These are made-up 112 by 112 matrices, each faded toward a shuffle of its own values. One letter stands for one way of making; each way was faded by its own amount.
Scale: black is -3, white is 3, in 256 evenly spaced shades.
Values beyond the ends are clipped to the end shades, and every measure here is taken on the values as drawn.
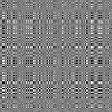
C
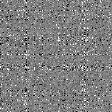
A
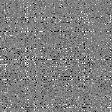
A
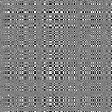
C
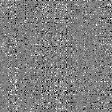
A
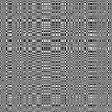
C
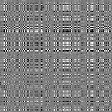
C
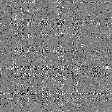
A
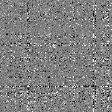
A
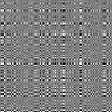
C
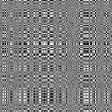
C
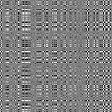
C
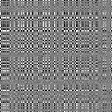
C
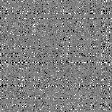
A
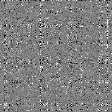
A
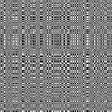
C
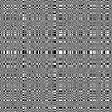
C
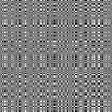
C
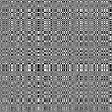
C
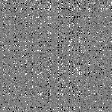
A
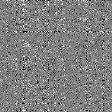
A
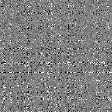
A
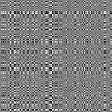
C
